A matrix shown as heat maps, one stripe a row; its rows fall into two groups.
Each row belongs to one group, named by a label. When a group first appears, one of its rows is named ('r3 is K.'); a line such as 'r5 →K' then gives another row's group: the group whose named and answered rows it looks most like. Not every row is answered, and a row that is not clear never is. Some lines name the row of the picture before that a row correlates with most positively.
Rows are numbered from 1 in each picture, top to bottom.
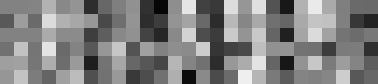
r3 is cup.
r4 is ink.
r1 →cup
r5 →cup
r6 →cup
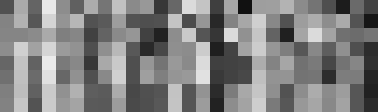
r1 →ink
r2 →cup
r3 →cup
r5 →ink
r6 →ink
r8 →cup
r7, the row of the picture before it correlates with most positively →5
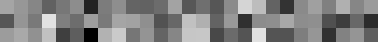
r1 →cup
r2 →ink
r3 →ink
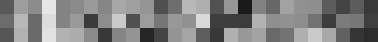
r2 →ink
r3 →cup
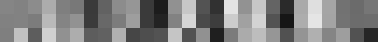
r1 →cup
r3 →cup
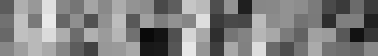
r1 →ink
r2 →ink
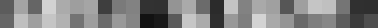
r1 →cup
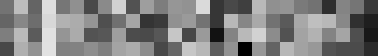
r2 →cup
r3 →cup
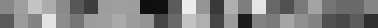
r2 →ink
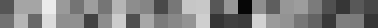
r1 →ink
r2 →ink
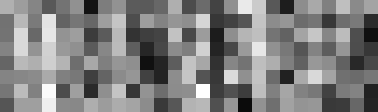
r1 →cup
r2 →ink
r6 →cup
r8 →ink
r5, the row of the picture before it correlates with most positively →1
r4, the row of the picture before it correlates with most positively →2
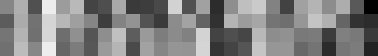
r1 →cup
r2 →cup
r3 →ink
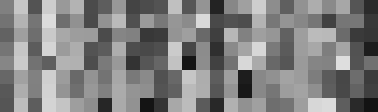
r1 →cup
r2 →ink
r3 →cup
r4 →cup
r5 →cup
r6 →ink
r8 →cup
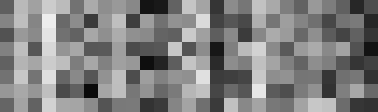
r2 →ink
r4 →cup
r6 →ink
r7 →ink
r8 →cup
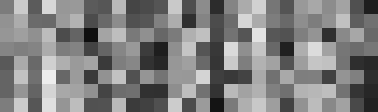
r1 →cup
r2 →cup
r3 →ink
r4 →cup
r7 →cup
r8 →cup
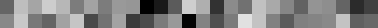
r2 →cup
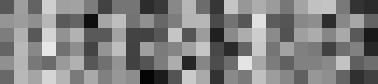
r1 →cup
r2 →ink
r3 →cup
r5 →cup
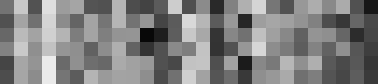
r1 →cup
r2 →ink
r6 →ink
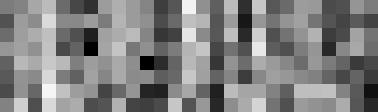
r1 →ink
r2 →ink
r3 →ink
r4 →ink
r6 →ink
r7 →cup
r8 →cup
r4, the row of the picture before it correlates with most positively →4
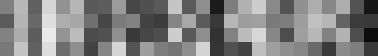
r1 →cup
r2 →cup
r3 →cup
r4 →ink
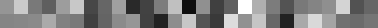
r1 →cup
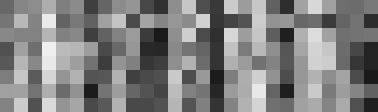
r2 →ink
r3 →cup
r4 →cup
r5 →cup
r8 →cup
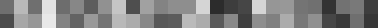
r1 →ink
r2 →ink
